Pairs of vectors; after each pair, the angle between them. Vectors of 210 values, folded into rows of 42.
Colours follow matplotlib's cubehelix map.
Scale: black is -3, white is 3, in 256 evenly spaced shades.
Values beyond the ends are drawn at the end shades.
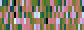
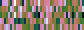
nearly opposite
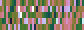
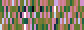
partly opposed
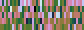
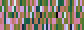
orthogonal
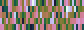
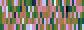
nearly opposite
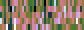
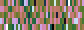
partly aligned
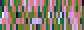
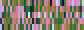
partly opposed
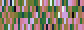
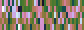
partly opposed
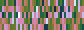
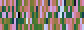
nearly opposite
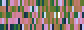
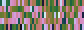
nearly parallel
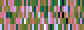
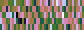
partly opposed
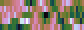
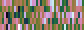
partly opposed
